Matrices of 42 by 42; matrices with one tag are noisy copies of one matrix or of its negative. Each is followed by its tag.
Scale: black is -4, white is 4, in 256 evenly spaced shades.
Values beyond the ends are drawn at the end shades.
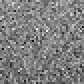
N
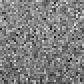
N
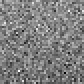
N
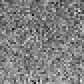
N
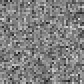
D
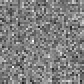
D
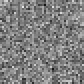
D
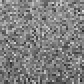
N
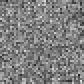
D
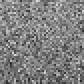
N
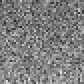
N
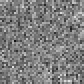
D
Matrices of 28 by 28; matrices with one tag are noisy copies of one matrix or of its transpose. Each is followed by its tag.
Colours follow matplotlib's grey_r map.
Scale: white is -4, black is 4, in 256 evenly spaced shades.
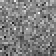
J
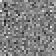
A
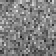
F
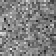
F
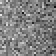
J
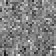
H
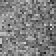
F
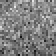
F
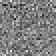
A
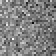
J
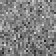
F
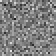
A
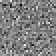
A
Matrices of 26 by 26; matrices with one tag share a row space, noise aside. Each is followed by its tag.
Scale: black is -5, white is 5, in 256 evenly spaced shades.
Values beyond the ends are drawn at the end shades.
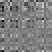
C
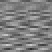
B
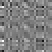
C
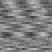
B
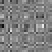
C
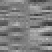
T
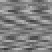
B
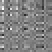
C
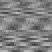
B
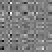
C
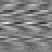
B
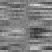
T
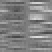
T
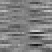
T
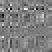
C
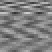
B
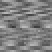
B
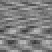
B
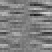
T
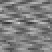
B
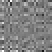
C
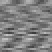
B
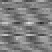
B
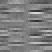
T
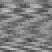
B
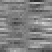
T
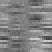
T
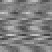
B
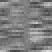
T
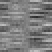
T
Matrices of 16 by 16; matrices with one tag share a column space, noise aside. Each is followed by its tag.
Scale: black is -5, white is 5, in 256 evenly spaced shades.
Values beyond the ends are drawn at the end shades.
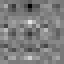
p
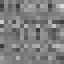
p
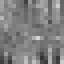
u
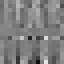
u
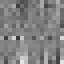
u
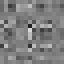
p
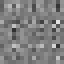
p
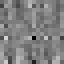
u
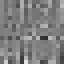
u
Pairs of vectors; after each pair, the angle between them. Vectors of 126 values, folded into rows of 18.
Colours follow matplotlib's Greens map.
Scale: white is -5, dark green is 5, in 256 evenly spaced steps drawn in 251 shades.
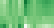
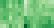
nearly opposite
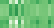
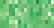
partly aligned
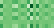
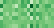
nearly parallel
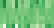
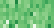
partly aligned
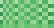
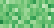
partly aligned
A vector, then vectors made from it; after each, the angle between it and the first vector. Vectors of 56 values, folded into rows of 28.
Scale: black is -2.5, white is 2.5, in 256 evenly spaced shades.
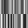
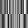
partly aligned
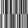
orthogonal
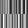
partly opposed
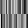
partly opposed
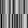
partly opposed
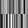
nearly opposite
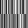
orthogonal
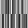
partly aligned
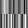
nearly opposite
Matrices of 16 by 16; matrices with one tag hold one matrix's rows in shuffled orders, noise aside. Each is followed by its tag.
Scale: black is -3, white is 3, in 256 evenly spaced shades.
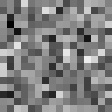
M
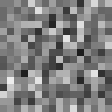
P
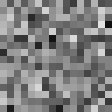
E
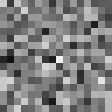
M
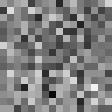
P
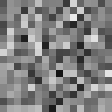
P
